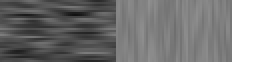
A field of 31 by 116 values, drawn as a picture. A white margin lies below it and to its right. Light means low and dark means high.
It is made of 1 by 2 panels. Panel 1,1: high, streaked across. Panel 1,2: middling, streaked downward, faint in contrast.
